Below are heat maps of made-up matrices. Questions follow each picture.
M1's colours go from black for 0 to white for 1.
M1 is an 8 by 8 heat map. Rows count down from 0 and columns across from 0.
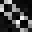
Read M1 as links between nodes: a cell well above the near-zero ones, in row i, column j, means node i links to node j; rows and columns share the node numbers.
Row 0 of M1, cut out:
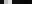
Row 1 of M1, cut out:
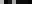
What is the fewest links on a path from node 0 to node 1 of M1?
1
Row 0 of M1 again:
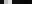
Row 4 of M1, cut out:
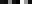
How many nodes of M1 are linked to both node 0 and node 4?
1
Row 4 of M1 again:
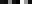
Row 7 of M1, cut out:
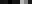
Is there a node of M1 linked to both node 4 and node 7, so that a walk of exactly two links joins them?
yes
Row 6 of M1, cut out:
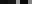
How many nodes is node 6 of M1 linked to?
2
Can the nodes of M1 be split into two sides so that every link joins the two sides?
yes
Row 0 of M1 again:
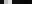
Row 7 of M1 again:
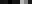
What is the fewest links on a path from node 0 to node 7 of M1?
4
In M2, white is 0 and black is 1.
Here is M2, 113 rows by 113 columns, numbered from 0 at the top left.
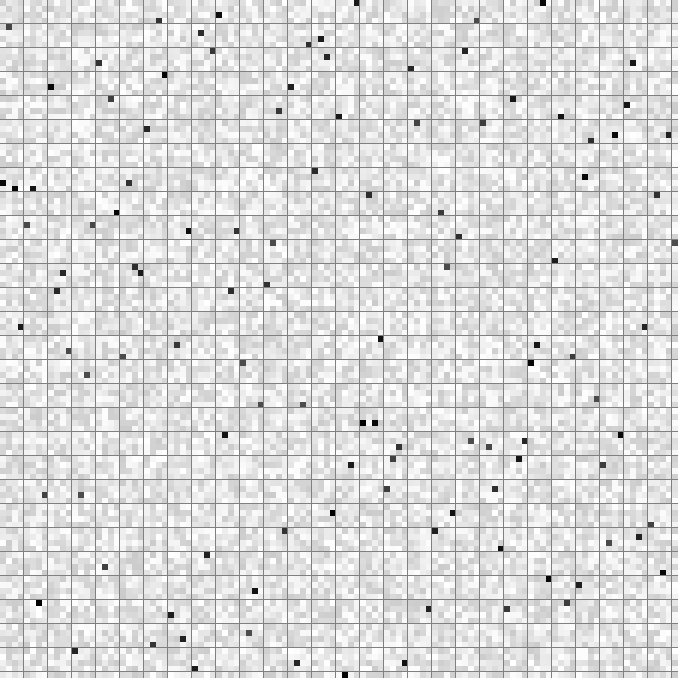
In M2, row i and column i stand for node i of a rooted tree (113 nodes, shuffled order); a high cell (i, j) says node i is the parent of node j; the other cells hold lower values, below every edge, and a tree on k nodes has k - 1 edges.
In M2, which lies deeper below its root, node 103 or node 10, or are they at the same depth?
the same depth
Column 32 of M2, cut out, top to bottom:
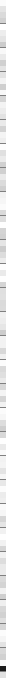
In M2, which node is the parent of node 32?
111
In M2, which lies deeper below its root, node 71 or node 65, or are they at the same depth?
node 71
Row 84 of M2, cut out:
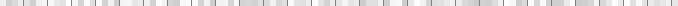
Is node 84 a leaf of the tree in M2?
yes
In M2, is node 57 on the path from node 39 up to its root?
no
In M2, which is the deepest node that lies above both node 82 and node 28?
44
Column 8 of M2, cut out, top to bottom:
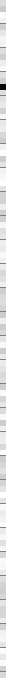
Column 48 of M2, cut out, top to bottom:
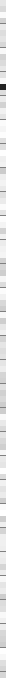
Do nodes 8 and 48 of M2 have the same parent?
yes
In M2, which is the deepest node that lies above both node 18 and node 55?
16
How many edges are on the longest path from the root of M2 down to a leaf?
15
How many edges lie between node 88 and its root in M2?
2
